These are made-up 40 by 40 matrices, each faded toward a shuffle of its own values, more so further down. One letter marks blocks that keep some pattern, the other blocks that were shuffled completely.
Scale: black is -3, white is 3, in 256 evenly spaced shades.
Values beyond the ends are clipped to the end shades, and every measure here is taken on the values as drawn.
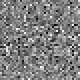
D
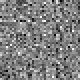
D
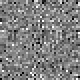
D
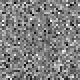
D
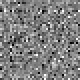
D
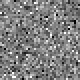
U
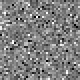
U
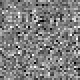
D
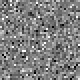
U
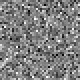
U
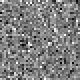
U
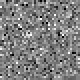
U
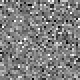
U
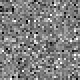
U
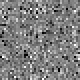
D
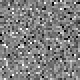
U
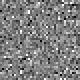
D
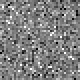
U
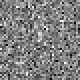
D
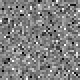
U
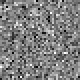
U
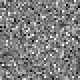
U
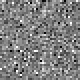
D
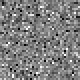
U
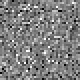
D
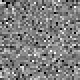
D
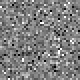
D
